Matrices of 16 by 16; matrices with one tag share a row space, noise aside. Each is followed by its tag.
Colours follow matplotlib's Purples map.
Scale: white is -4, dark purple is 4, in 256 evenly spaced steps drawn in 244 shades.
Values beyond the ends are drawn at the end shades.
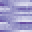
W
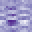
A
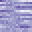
W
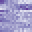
W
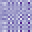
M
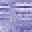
W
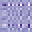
M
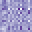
M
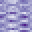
A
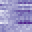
W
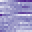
W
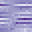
W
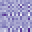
M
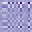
M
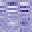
A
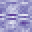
A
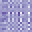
M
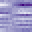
W
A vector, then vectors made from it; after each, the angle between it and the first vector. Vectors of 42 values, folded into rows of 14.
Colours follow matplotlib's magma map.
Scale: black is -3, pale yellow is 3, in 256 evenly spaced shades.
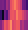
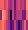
partly opposed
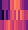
nearly parallel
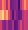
nearly opposite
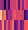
orthogonal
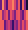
orthogonal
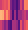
nearly opposite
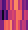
nearly parallel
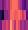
nearly parallel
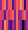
orthogonal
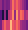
nearly parallel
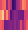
nearly opposite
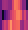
nearly parallel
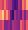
nearly opposite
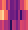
nearly opposite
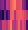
nearly parallel
